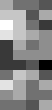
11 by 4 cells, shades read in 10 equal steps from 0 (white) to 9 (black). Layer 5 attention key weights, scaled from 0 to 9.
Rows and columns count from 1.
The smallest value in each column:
0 2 3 3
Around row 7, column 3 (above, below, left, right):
4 3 7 9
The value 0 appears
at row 3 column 1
